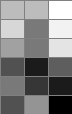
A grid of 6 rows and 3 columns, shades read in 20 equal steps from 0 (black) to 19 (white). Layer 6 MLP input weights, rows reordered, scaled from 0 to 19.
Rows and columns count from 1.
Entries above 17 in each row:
1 1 0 0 0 0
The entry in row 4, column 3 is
7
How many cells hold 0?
1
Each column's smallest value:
6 2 0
